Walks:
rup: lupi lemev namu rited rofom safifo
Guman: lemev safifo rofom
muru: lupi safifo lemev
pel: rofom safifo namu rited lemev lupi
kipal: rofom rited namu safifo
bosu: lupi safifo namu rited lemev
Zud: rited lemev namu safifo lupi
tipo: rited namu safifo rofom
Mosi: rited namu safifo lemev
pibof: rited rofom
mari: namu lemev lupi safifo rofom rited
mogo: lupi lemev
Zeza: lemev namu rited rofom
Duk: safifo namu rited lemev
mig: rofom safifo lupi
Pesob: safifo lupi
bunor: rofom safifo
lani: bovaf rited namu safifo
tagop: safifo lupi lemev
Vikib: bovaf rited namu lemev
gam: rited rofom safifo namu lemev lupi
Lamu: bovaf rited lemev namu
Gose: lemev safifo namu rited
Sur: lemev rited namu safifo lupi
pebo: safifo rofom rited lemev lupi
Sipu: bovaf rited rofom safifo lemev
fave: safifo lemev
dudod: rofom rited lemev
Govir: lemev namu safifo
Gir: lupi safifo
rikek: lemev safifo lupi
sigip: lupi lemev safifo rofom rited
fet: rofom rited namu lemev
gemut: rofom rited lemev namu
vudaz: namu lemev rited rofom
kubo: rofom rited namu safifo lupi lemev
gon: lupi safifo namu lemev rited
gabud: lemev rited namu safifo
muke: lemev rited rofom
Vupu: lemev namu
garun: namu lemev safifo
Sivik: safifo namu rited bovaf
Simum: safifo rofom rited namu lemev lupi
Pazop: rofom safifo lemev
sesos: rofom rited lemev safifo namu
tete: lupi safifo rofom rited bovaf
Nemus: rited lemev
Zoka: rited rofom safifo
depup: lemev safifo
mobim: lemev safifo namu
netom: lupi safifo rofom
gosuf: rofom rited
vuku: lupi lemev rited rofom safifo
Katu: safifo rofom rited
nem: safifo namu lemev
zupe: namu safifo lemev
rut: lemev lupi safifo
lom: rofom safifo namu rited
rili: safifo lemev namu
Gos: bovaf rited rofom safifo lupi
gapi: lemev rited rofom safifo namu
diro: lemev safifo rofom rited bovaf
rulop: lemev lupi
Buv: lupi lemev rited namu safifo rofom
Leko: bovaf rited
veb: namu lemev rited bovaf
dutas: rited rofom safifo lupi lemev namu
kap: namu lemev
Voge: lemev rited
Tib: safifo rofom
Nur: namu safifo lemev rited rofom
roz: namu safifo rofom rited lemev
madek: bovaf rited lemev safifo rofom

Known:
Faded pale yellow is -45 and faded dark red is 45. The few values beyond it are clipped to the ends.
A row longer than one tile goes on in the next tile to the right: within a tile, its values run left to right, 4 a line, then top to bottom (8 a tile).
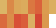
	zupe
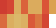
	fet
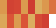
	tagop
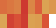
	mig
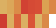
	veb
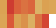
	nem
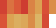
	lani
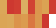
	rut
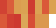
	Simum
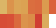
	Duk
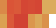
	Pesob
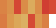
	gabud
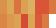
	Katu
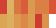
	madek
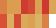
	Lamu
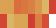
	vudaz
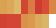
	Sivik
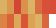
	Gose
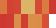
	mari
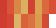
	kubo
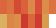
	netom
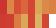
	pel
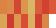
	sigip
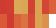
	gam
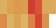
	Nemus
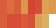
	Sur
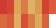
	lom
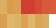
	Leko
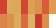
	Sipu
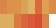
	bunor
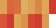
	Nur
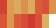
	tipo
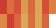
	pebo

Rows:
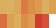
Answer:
dudod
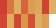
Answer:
gemut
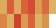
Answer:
Vupu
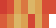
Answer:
kipal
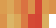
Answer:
pibof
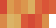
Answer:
Zoka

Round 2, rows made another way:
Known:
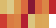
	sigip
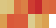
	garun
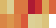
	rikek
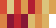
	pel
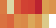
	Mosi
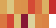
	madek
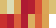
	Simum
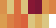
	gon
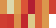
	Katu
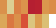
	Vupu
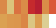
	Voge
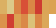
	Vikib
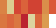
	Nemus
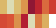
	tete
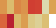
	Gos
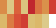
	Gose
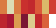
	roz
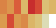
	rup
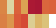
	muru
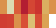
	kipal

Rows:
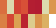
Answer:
Zud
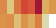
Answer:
gabud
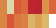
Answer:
zupe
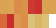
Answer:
Zoka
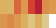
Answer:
vudaz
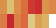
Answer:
bunor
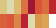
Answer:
diro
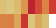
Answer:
Guman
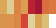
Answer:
Gir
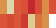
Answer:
gosuf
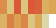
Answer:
Zeza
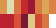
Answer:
pebo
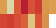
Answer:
fet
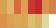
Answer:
muke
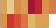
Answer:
nem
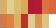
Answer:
netom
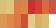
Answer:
depup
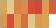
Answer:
Leko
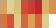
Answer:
tipo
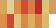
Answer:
lani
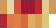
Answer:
kubo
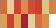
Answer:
Lamu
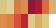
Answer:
rut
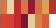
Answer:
sesos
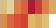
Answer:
rulop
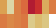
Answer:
Pesob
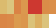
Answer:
pibof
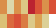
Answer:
Sivik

